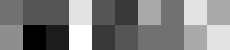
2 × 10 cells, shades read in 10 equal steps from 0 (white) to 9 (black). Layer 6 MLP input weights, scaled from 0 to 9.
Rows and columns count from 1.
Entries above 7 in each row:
0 2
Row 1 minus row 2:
1 -3 -2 1 -1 1 -2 0 -2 2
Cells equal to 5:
4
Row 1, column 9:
1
